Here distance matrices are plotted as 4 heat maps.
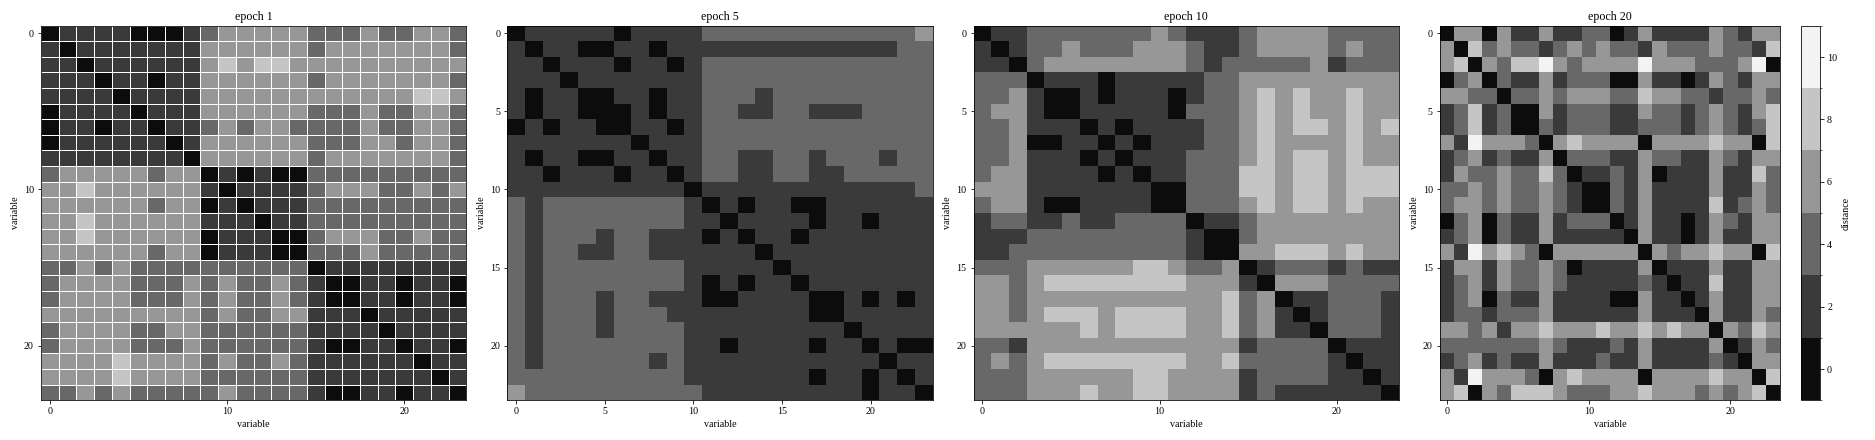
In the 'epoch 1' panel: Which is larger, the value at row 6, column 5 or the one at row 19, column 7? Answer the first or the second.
the second
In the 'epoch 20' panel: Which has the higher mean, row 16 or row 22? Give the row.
22
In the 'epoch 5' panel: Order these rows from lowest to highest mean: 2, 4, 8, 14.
14, 8, 4, 2
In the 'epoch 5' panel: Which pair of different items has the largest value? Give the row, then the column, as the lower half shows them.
23, 0
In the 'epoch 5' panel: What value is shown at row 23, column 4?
4
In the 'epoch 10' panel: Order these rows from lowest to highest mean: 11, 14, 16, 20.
11, 20, 14, 16
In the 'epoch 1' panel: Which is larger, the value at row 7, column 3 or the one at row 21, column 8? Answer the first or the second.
the second
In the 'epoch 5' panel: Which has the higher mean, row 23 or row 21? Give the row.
23
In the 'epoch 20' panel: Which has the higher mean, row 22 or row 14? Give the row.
22
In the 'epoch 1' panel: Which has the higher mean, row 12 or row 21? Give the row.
12
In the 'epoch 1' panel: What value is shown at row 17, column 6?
4
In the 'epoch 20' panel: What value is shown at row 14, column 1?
2
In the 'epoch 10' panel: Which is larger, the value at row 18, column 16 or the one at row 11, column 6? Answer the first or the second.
the first
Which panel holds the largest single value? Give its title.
epoch 20
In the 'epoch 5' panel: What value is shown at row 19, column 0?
4
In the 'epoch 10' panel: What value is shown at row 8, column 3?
2
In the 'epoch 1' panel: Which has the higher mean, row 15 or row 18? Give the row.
18
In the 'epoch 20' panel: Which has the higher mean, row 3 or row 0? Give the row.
0
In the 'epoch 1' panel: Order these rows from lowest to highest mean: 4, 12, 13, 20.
20, 12, 13, 4
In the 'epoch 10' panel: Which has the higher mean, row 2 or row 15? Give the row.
15
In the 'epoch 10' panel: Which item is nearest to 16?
15
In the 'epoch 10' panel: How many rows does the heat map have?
24
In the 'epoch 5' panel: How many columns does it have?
24
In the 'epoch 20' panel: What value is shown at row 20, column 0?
4
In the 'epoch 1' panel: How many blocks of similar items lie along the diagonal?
3
